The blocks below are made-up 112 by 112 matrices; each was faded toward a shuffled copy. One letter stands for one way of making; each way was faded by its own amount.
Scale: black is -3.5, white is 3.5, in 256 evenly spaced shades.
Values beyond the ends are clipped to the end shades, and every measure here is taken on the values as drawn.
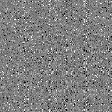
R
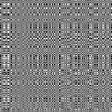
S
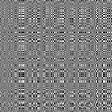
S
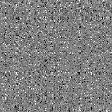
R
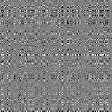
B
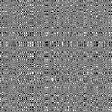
B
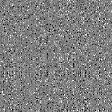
R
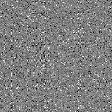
R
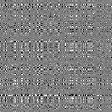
B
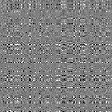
B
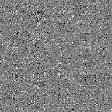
R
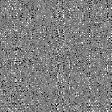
R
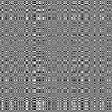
S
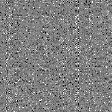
R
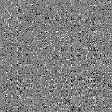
R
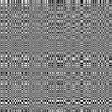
S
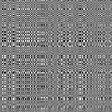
S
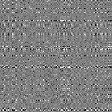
B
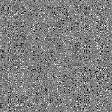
R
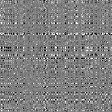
B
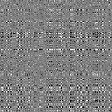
B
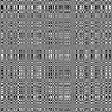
S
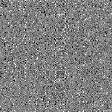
R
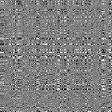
B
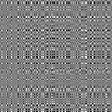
S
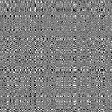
B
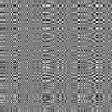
S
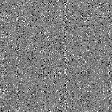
R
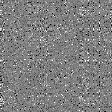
R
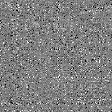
R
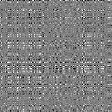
B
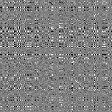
B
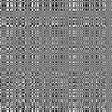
S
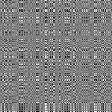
S
